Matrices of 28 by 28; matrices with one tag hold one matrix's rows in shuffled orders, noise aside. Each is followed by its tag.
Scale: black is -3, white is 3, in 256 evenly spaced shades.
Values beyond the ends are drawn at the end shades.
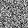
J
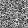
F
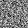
J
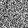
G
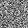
J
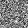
F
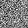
G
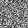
J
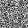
F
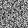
J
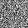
G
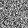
G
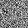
G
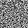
J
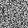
J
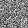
G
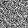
G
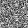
F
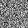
G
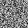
J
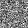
F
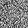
G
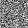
F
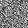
J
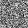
F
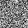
F
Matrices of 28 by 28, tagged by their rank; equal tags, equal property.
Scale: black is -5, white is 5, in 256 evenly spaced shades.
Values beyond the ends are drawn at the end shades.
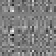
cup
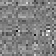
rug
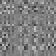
cup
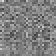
rug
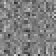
rug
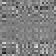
cup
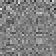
rug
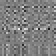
cup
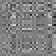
cup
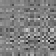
cup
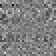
rug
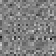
rug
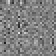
rug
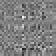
cup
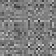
rug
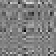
cup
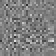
rug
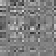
cup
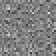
rug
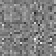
rug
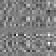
cup
